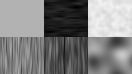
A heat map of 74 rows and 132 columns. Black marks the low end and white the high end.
The table splits into 2 rows of 3 panels. Panel 1,1: high, flat. Panel 1,2: very low, streaked across, faint in contrast. Panel 1,3: very high, blotchy, faint in contrast. Panel 2,1: middling, streaked downward. Panel 2,2: low, streaked downward. Panel 2,3: middling, smooth, strong in contrast.
